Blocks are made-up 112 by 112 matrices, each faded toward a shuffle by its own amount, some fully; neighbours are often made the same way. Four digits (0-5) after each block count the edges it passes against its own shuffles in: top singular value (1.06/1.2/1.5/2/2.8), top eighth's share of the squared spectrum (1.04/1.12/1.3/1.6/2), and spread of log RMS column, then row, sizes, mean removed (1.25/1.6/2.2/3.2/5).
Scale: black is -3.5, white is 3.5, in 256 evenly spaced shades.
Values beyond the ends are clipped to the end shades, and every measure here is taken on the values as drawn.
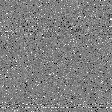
3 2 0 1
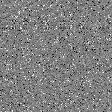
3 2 0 1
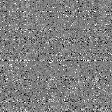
3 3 1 3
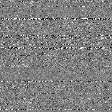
2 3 0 4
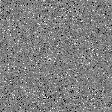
3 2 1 1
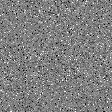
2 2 0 1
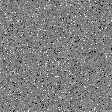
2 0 0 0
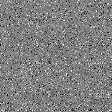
3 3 1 2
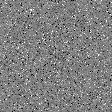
0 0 0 0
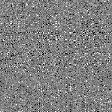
4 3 2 3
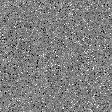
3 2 0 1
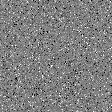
0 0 0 0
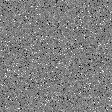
0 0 0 0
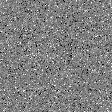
0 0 0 1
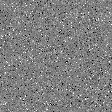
0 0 0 0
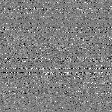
2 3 0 4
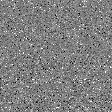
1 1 0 2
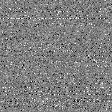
2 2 0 3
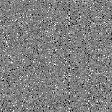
4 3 2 1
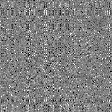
5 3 2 2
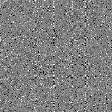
4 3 2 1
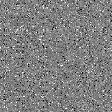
4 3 2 1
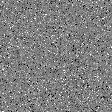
1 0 0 0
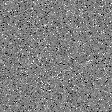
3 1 0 0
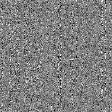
1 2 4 0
